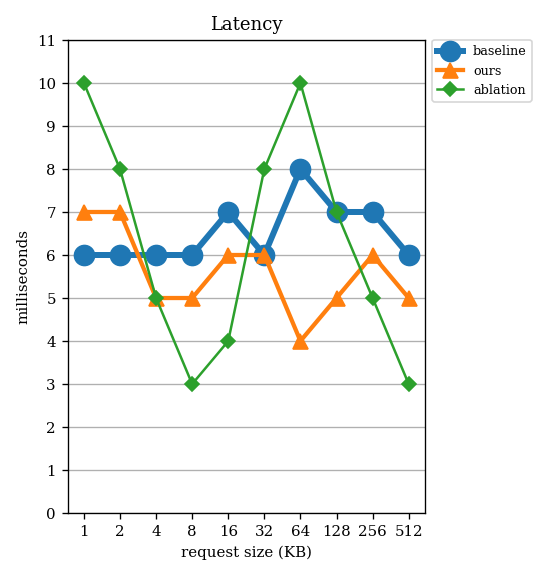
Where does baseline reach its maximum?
64
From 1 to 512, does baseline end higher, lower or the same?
the same
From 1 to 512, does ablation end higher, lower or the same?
lower
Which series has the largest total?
baseline
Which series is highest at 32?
ablation
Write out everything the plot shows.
Title: Latency
x-axis: request size (KB), ticks 1 2 4 8 16 32 64 128 256 512
y-axis: milliseconds, ticks 0 1 2 3 4 5 6 7 8 9 10 11
Legend: baseline, ours, ablation
Values:
baseline: 6 6 6 6 7 6 8 7 7 6
ours: 7 7 5 5 6 6 4 5 6 5
ablation: 10 8 5 3 4 8 10 7 5 3
